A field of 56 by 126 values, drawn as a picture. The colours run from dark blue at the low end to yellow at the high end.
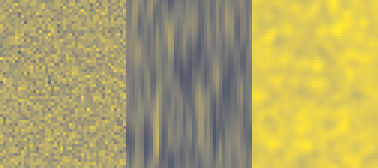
The table splits into one row of 3 panels. Panel 1,1: high, fine-grained. Panel 1,2: middling, streaked downward. Panel 1,3: very high, blotchy, faint in contrast.
